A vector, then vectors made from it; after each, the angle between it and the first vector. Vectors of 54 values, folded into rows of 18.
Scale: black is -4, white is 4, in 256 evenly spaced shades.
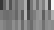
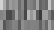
partly opposed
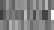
partly aligned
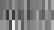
partly aligned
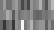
orthogonal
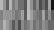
nearly opposite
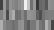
orthogonal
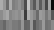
nearly opposite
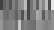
nearly parallel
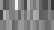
partly opposed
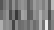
partly aligned
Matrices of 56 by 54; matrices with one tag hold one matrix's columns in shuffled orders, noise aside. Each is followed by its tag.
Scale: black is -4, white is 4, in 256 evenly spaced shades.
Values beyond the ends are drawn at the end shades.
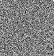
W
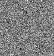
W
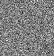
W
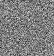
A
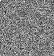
W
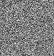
A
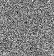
W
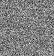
A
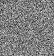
A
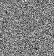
W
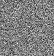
A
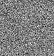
A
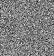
A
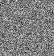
W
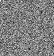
W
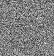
A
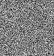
A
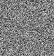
A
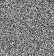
A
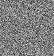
A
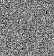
W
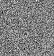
W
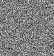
W
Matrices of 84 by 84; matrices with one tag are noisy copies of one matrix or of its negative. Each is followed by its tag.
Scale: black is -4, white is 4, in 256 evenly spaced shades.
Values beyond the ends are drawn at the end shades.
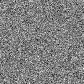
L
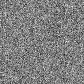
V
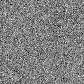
V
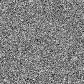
L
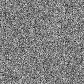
V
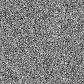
V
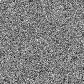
L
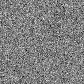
V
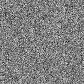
V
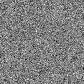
L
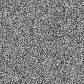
V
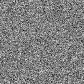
L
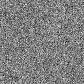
V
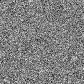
L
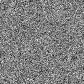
L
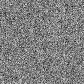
V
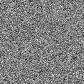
L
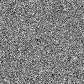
L
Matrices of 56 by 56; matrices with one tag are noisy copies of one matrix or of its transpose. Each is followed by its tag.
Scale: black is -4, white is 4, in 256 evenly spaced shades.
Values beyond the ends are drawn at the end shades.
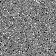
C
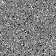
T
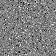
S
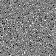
S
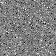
T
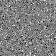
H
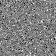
H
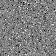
S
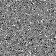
H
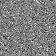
C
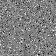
H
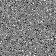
H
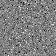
S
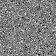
H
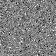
H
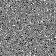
H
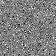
T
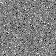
T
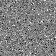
H
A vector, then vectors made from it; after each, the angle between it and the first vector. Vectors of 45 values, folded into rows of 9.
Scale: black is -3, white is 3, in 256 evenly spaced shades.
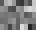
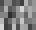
partly aligned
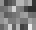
nearly opposite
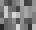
orthogonal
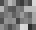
nearly parallel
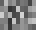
partly aligned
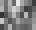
partly opposed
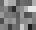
nearly parallel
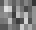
orthogonal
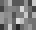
orthogonal
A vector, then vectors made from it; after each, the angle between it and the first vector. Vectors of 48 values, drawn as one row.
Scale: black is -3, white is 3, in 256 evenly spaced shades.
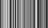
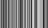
partly opposed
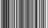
nearly opposite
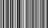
orthogonal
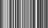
nearly parallel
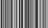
partly opposed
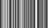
nearly parallel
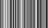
nearly parallel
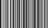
partly aligned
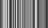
nearly parallel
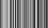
nearly parallel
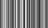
partly aligned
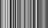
nearly parallel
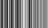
orthogonal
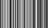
nearly parallel
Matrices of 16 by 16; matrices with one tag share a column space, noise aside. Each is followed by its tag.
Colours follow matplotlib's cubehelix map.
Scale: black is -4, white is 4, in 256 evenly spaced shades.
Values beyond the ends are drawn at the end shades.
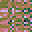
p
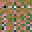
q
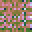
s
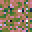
p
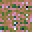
q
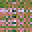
p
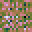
s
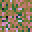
s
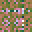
p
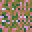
s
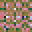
s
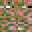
q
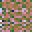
p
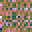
s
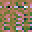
q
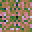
s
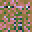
q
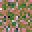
s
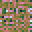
p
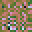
q
